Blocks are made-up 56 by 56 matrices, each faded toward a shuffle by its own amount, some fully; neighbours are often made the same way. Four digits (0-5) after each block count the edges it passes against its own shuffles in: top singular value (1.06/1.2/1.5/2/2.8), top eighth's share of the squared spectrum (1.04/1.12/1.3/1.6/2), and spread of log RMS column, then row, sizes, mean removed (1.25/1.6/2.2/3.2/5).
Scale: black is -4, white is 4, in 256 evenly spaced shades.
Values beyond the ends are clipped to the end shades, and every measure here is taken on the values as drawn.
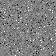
1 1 0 0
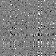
4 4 2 2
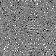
3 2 1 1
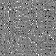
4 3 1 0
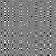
5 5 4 3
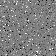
0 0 0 0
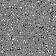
1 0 0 0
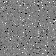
2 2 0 0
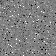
0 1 0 0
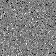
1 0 0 0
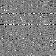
4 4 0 2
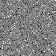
2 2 0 0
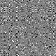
4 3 2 2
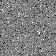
1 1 0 0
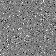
3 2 0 0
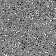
0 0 0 0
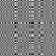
5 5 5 4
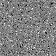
0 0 0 0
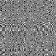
4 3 2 2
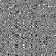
4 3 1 2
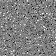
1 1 0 0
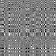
5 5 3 3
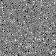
2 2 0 0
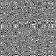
4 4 2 2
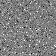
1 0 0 0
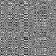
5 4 3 3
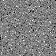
2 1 0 0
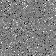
1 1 0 0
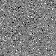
3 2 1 1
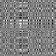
5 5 3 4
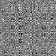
4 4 2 2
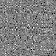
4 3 1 1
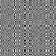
5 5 4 4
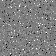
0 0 0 0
